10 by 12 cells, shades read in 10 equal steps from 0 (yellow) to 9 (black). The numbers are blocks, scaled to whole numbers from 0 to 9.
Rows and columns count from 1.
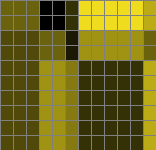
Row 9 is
6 6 6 3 3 4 7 7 7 7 7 2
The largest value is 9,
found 4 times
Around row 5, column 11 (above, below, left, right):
3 7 7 2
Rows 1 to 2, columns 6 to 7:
7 0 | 7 0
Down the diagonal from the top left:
5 5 6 5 3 4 7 7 7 7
